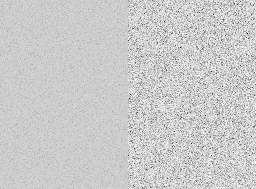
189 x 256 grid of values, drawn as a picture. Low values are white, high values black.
No regular stripes run through it. On average the colour sits 20% of the way up the scale. Most values sit low, with a long tail of high ones. The left part is calmer, up to a seam about 50% of the way across.
